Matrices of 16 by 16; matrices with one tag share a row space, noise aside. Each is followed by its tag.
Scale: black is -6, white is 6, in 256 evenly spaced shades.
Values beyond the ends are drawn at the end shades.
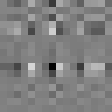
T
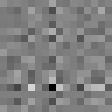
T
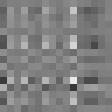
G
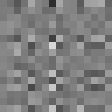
T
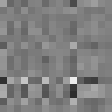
G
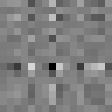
T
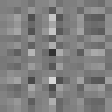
T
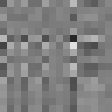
G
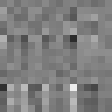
G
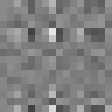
T
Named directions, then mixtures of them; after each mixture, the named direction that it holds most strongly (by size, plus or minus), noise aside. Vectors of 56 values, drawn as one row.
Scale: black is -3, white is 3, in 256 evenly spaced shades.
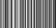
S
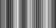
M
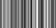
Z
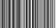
S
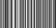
S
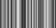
Z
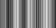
M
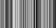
S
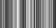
M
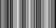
M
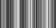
M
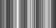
M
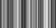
M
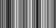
M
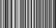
S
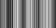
M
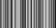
S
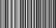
S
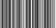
Z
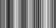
M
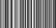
S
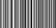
S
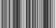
M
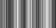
M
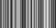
Z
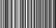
S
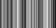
M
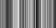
M
